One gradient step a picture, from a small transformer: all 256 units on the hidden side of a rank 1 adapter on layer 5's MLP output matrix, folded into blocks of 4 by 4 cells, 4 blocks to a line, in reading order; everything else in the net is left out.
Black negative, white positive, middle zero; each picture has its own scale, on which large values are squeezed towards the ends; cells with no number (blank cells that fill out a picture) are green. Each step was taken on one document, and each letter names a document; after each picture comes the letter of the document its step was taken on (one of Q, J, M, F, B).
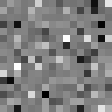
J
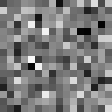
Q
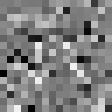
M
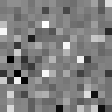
M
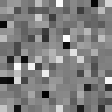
J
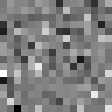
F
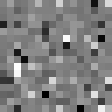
J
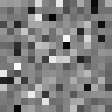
Q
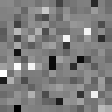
F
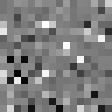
M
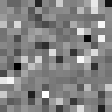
J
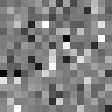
Q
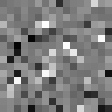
M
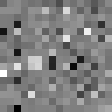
F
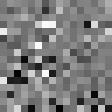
M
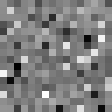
J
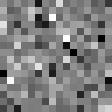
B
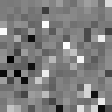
M
